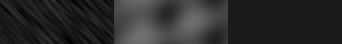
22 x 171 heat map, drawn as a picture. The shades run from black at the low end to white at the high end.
It is made of 1 by 3 panels. Panel 1,1: very low, slanting down to the right, faint in contrast. Panel 1,2: low, smooth. Panel 1,3: very low, flat.
